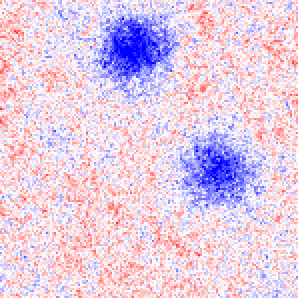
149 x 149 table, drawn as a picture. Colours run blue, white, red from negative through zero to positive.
There are two dips. The top middle is the ninth with the lowest average. Neither half mirrors the other. The texture is blotchy.
